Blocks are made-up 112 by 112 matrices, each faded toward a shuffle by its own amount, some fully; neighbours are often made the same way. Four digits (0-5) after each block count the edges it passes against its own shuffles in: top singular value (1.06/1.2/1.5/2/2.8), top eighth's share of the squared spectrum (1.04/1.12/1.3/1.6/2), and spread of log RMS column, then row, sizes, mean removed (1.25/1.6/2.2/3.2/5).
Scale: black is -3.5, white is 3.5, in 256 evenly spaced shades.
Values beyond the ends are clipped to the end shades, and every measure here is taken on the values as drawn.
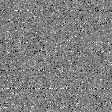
2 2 0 3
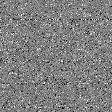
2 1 0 2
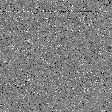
2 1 0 1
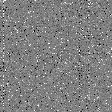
3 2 1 0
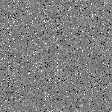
3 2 1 0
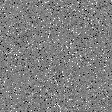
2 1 0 0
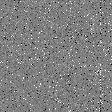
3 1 1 0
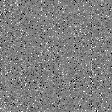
3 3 2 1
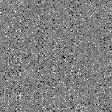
4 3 2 1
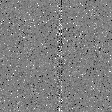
3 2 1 0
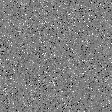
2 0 0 0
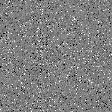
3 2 1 0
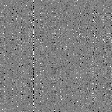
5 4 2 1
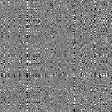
5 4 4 3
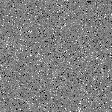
2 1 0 0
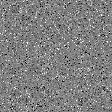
3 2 1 0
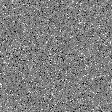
0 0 0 0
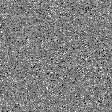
3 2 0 0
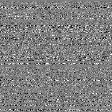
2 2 0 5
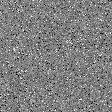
0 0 0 0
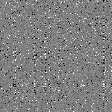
4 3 2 1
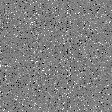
3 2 1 0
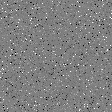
0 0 0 0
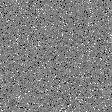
2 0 0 0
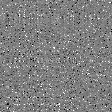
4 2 1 1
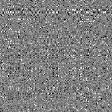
5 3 2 3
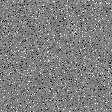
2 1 0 0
